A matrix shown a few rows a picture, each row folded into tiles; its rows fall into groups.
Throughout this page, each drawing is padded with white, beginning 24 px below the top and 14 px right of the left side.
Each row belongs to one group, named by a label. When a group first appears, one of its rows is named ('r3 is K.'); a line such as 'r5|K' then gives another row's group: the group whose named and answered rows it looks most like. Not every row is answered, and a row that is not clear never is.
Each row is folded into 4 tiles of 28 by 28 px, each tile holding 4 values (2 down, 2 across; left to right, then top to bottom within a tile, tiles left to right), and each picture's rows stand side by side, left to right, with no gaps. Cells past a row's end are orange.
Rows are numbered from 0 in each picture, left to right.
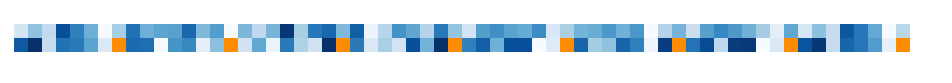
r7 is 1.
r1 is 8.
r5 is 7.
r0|1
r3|7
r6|1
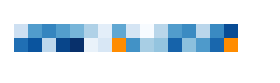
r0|1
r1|7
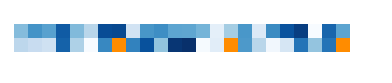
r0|7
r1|1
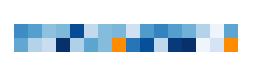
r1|1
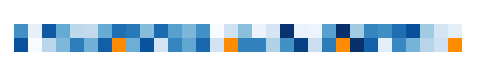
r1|1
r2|7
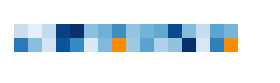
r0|7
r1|7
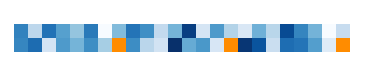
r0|1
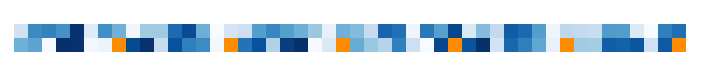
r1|1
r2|1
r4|1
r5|7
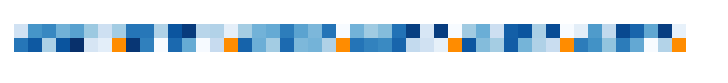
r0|1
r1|8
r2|8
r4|8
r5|8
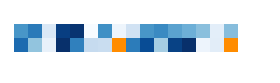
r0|8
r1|1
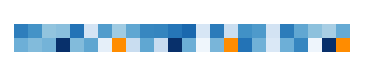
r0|8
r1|8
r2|7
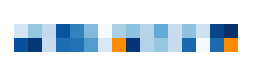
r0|1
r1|7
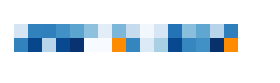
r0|1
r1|7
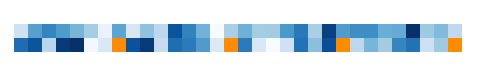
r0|1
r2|7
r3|8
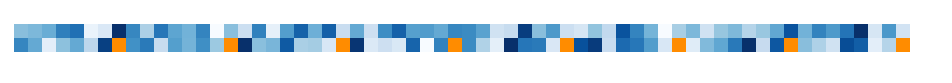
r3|7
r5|1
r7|8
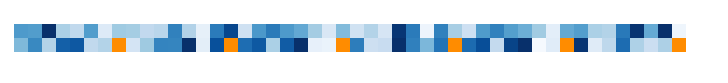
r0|1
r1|7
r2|1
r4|1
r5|8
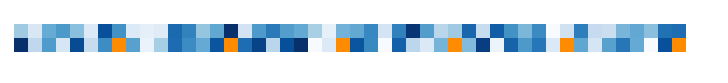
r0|7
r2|1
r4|1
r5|7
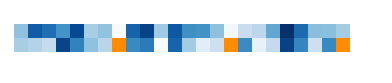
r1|8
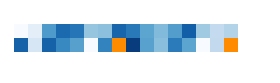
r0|7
